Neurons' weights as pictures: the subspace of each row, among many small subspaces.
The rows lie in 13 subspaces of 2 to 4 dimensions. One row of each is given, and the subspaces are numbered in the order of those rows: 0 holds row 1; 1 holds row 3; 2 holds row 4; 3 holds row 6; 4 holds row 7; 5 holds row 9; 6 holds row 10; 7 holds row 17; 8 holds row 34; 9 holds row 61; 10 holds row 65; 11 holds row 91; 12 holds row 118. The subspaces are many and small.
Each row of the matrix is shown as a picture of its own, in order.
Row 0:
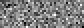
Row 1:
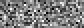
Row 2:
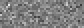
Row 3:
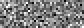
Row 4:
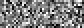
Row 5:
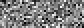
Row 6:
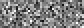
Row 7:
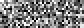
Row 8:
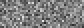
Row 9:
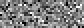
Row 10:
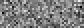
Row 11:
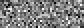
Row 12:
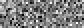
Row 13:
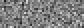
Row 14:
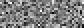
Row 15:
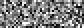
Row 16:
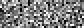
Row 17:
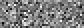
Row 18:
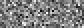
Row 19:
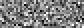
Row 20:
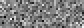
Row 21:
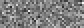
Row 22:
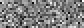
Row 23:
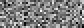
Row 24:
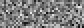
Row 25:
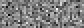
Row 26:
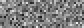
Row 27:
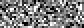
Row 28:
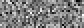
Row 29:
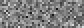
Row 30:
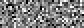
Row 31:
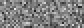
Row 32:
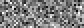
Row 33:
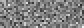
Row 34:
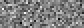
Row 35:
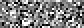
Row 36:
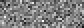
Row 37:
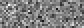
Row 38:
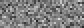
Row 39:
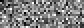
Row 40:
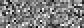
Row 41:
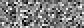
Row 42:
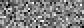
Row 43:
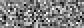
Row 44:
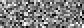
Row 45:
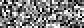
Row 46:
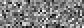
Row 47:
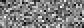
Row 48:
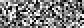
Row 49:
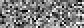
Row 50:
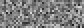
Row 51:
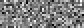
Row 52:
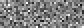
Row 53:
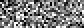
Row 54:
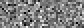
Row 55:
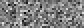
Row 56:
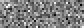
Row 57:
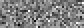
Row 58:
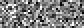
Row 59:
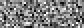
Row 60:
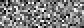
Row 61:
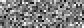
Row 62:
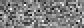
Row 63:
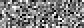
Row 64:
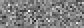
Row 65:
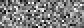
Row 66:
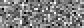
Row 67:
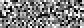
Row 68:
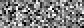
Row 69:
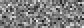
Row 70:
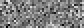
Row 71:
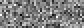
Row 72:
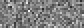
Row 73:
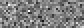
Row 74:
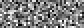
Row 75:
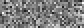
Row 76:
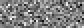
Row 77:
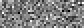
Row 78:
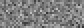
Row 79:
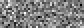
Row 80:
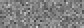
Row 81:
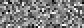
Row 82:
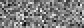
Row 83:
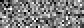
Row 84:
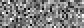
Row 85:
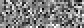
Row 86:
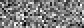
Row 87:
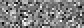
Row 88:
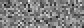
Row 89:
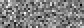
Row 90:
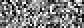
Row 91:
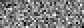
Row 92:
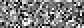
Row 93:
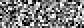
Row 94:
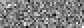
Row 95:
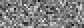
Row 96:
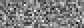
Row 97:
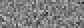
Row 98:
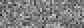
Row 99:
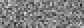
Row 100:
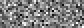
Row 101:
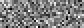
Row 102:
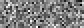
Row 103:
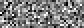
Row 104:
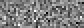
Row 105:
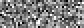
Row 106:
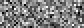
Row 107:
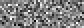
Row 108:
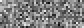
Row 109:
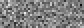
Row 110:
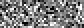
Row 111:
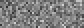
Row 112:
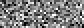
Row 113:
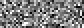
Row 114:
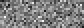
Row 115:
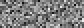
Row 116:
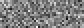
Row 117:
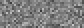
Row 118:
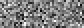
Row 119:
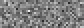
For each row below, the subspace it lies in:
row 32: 6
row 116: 4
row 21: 5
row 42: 1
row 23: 10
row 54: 8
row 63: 9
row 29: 8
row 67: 11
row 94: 11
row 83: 4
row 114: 9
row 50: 2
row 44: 1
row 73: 8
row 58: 8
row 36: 9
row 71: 4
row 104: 0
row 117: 1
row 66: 7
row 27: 6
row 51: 8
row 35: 7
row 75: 5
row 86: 12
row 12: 9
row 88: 4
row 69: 6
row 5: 9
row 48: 3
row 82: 12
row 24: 2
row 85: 2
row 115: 9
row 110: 6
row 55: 7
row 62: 0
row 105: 5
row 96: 0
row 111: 3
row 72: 7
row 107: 5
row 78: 2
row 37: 8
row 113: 1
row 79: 12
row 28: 3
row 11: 11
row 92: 7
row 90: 3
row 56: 11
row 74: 3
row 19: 5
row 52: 10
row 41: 7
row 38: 6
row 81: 10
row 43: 0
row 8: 10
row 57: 0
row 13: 7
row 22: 4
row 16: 3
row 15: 2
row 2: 5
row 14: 10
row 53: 12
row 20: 9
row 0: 11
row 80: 10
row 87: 7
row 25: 8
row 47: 9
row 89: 12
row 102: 2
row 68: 3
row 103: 5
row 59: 0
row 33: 10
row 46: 11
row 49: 0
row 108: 4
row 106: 6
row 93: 8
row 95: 6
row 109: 12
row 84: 3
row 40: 1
